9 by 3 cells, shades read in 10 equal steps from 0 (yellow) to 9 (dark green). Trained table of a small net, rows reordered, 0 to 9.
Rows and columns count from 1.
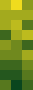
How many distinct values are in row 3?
3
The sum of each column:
45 42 43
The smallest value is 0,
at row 1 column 2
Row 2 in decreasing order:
3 3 3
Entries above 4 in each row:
0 0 1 1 2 2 3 3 3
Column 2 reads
0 3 2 3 5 5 7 8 9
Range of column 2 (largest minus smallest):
9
